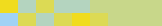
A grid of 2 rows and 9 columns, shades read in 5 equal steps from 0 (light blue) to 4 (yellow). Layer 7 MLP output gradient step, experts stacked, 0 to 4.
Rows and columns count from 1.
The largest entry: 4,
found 2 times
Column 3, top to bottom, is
3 1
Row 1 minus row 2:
4 -2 2 -2 -3 -1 0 0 0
